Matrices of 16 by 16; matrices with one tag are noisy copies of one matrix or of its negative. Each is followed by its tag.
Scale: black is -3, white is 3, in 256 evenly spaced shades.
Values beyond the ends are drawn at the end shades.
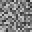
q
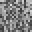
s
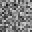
q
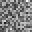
q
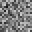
q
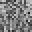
s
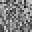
s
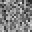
s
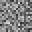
q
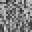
s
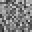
s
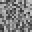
s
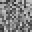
s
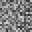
q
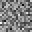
q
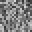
s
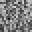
s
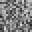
s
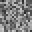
s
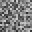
q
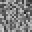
s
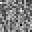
s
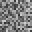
q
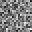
q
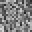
s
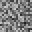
q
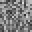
s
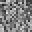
s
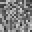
s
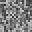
s
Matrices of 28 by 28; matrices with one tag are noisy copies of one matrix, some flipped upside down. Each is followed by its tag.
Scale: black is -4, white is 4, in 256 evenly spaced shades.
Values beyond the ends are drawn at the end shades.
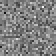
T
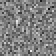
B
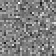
T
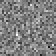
B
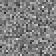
T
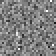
B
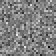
B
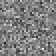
T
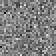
T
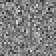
B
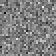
T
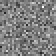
T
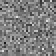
T
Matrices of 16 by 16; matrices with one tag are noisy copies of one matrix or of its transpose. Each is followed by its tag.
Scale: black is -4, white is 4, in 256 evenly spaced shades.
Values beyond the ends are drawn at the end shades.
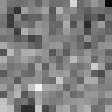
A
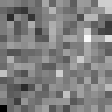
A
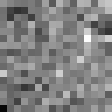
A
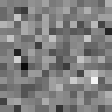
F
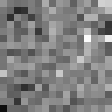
A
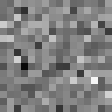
F
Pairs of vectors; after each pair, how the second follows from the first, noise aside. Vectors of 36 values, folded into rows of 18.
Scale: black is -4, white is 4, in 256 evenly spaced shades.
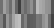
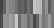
reversed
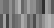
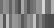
negated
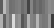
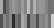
negated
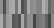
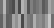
negated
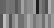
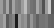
reversed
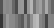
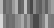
negated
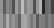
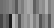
reversed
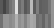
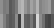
reversed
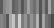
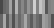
reversed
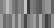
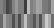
negated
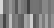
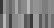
negated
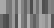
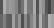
reversed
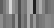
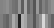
reversed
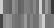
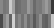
reversed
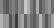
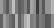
reversed
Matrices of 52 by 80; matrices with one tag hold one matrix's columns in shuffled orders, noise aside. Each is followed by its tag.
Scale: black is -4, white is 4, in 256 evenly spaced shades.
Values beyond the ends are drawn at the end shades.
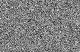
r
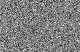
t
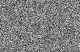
r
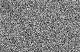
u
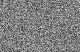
r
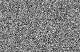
u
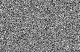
r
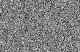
t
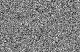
t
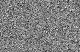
r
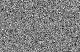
t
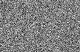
u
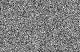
r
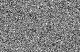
t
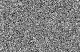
t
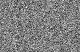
r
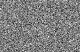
u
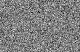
t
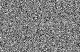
t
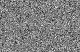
t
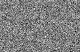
u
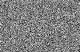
u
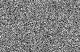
u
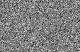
t
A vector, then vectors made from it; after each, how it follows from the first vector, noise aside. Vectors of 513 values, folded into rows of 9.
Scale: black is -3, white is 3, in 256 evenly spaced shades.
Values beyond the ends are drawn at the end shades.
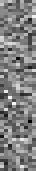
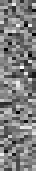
reversed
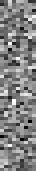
sign-scrambled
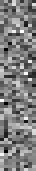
reversed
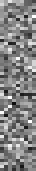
sign-scrambled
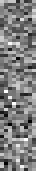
copied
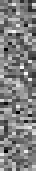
reversed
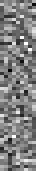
wrapped around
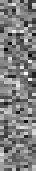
reversed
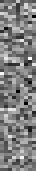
wrapped around
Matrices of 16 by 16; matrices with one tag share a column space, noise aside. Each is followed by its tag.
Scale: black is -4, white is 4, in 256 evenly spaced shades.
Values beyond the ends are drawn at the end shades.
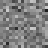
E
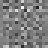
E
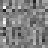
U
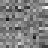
E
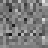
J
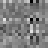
J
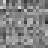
U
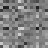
E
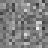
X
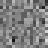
U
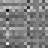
E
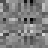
J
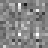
X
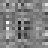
X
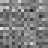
E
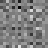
E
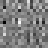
U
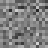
E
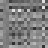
E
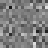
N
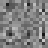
X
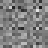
E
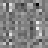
X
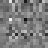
J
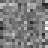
X
